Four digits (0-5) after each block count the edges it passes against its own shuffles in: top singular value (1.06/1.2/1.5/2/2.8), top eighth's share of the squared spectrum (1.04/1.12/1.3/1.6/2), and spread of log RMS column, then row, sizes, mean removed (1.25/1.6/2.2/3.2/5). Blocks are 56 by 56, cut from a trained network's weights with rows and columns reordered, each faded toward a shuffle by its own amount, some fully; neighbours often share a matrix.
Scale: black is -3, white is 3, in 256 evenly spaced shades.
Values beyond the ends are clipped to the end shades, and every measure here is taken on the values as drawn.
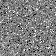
0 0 0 0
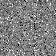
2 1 1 0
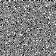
2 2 1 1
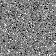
0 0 0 0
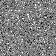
0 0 0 0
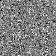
1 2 2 0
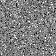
0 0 0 0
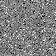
0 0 0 0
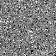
2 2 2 1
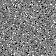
0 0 0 0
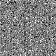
1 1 0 1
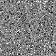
2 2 1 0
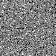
0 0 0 0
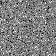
0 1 0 0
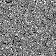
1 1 0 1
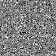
2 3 1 2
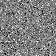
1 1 0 0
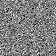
1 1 0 0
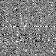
3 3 1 2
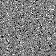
1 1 0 0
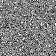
2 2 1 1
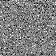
2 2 0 1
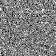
2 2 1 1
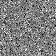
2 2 1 0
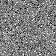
0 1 0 0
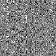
3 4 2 2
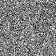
1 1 0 0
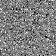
1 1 0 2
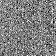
2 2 0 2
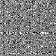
2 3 0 3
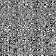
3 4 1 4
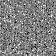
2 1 0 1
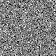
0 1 0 0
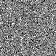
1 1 0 1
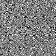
2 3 1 2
